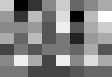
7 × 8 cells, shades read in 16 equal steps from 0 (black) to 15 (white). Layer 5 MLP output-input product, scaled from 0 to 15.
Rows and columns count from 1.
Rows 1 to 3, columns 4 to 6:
8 12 6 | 6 13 0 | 5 14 5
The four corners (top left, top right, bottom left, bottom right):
12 10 7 6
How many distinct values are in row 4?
7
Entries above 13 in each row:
0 1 1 0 0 2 0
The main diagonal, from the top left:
12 3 9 5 7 8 6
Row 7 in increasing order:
4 4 4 5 6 6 7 7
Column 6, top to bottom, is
6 0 5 2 6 8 5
